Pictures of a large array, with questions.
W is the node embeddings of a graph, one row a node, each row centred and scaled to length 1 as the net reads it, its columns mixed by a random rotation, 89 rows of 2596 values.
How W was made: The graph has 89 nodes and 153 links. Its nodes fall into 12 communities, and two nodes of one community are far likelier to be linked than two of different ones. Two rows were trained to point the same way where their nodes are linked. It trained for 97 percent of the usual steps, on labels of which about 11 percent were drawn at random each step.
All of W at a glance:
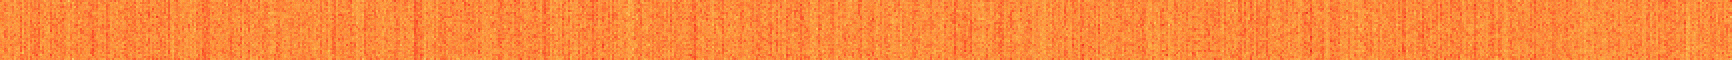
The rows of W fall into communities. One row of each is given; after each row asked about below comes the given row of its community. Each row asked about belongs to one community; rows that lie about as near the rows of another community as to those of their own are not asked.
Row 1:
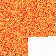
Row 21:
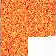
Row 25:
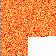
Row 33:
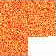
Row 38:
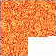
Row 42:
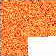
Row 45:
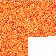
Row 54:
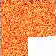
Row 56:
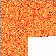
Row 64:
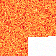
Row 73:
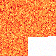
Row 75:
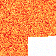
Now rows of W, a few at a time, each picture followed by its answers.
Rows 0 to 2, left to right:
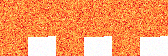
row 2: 45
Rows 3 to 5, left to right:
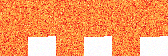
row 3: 75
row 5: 64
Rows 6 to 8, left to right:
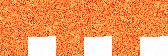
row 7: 1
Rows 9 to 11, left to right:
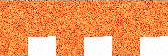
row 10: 21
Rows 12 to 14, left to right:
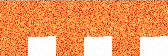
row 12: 25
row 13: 1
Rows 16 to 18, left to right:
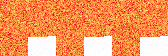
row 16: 1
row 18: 33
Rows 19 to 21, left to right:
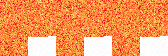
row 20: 73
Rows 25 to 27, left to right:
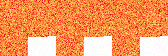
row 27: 21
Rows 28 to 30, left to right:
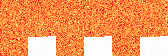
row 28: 1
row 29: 21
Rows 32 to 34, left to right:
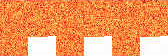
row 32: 64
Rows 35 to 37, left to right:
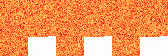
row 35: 64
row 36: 75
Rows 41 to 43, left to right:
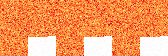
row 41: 56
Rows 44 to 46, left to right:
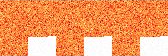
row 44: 75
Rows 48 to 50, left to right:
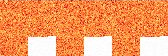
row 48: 75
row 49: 42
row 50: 73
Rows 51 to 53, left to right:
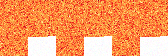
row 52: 25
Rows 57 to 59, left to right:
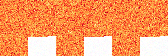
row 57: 1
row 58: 56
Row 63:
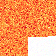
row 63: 38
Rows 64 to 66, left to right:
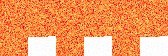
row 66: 21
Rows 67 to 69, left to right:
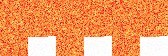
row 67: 38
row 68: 21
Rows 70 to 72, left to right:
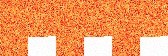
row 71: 64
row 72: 25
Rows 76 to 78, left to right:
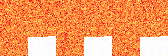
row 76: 54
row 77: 75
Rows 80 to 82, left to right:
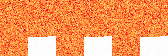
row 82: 25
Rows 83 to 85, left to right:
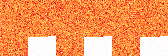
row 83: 25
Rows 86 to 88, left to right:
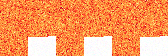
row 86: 56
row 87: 38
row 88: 64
